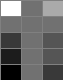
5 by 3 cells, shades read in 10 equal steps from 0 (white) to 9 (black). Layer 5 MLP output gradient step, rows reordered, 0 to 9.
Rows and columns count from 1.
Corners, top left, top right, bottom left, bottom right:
0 3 9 7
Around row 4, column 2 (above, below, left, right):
5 5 8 6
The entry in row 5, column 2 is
5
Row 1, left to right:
0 5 3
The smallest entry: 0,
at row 1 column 1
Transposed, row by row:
0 5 7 8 9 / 5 5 5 5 5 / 3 5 6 6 7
